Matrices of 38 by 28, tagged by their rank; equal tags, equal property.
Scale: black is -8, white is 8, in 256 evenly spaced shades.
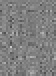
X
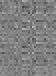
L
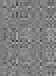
L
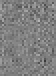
X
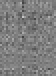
X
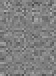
X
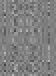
L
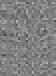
X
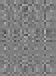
L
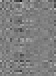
L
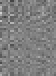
L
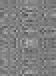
L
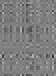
L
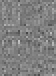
X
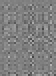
L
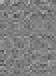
X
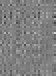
L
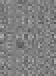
X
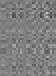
L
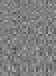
X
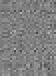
X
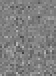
X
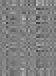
L
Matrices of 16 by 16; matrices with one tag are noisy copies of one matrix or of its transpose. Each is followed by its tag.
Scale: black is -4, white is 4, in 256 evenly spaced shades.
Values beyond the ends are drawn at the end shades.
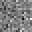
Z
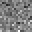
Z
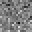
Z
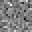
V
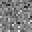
Z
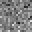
Z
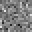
V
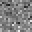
Z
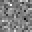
V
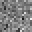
Z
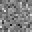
V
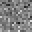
Z
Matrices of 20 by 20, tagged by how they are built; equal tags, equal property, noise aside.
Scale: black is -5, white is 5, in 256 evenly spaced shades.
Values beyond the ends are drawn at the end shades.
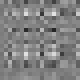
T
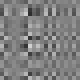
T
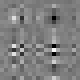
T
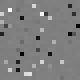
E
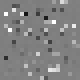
E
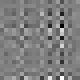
T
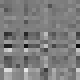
T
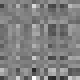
T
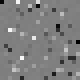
E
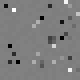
E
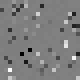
E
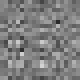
T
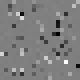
E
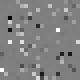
E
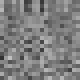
T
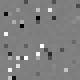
E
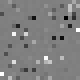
E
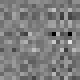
T
